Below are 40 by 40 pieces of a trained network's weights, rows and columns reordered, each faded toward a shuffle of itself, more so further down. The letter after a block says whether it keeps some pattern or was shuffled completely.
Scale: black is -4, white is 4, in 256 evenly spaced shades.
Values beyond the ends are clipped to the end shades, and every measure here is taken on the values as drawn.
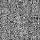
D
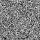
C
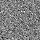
C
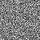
D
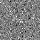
D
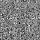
D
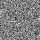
C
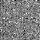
D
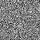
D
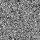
C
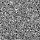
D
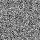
C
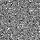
D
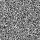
C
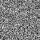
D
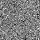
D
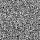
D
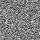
D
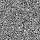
C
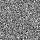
C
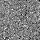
D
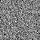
C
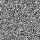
C
